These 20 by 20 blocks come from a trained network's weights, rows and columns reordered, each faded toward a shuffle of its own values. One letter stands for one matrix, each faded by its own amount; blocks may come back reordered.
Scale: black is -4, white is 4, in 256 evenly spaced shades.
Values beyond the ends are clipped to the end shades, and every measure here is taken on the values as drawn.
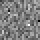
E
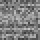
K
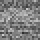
K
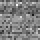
K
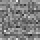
K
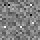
E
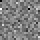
E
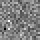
E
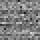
K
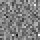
E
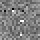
E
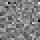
E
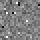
E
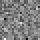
E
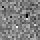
E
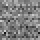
K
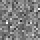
E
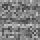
K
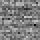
K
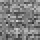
K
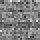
K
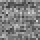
K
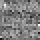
K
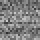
K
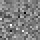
E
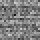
K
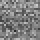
K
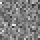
E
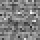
K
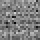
K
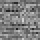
K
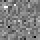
E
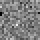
E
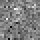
E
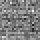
K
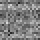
K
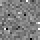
E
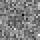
E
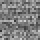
K
